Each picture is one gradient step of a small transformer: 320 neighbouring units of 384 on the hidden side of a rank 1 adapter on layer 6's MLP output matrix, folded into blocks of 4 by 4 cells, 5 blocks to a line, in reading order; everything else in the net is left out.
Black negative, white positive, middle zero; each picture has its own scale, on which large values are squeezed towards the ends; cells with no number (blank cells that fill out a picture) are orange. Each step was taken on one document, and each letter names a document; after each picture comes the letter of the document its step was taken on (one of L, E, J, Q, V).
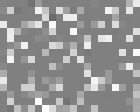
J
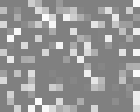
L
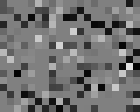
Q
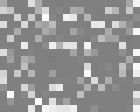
Q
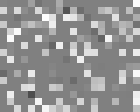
L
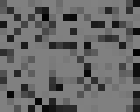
Q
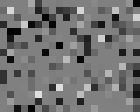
J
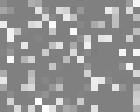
J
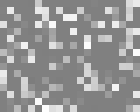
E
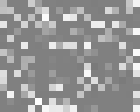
Q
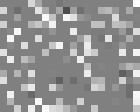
L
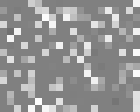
L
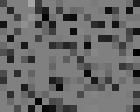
Q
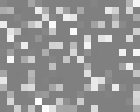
J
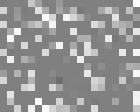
L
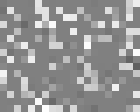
E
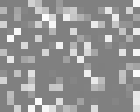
L
